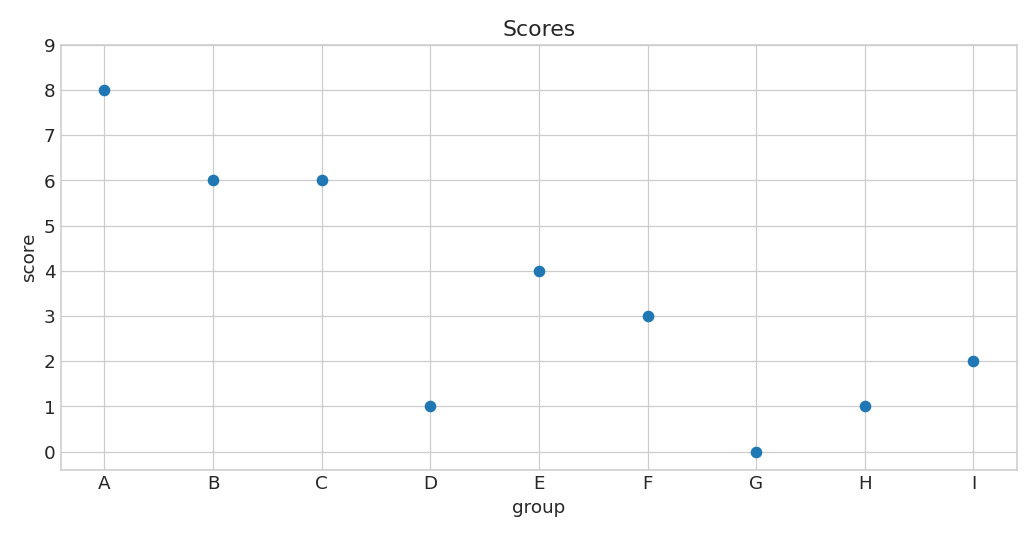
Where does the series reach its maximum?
A
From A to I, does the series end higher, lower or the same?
lower
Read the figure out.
Title: Scores
x-axis: group, ticks A B C D E F G H I
y-axis: score, ticks 0 1 2 3 4 5 6 7 8 9
Values:
8 6 6 1 4 3 0 1 2
